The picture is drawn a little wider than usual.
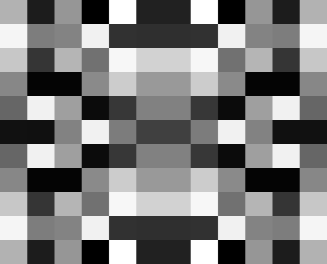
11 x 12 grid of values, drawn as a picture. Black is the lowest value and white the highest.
Calmest part: centre. Odd rows or columns: none. Slope: none. Mirror symmetry: left to right and top to bottom. Average level on the scale: 50%.
